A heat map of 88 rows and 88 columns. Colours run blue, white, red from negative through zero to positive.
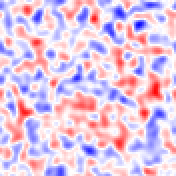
The halves do not mirror each other. The texture is blotchy. No regular stripes run through it. The ninth with the highest average is the middle right. The histogram is bell-shaped. No seam splits the table. No lone cell stands out from its neighbours.
